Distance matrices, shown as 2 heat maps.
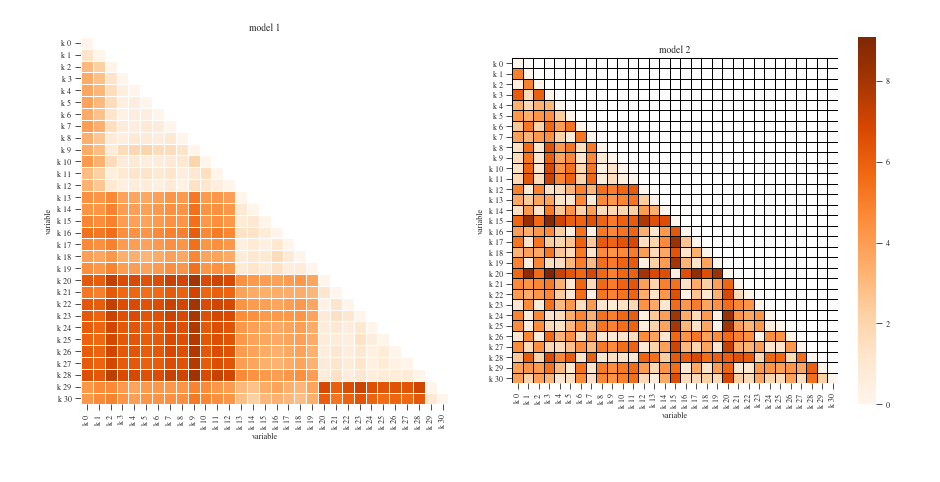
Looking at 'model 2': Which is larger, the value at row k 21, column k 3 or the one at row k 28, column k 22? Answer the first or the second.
the second
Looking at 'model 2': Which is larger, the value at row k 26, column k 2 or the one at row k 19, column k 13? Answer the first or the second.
the second
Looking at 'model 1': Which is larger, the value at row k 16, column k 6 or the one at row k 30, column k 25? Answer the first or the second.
the second
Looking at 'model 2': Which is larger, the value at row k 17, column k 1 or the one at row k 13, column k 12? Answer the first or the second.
the second
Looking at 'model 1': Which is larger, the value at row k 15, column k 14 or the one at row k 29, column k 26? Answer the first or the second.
the second
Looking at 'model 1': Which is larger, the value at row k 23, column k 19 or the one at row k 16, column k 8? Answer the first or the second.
the second
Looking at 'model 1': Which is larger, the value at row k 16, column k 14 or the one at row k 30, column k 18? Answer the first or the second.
the second
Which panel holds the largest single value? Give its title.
model 2
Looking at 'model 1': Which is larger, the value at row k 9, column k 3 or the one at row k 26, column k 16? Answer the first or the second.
the second
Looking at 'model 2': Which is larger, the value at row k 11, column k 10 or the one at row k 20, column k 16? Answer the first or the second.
the second
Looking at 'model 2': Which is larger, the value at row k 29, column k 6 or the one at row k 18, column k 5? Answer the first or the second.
the first
